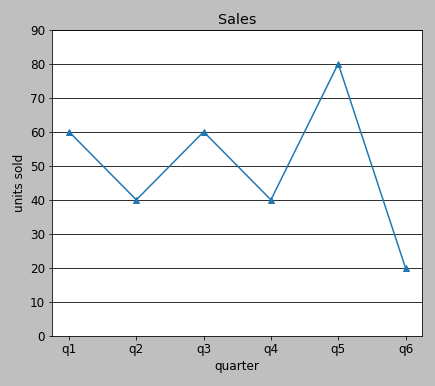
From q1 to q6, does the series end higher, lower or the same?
lower
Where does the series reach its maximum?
q5
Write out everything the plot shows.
Title: Sales
x-axis: quarter, ticks q1 q2 q3 q4 q5 q6
y-axis: units sold, ticks 0 10 20 30 40 50 60 70 80 90
Values:
60 40 60 40 80 20
